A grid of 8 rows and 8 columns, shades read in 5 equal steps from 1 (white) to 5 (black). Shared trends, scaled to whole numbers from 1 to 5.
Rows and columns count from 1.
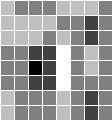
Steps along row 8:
up same same down up up down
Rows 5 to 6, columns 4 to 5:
4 1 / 4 1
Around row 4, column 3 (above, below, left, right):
2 5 3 4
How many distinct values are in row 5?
5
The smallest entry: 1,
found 3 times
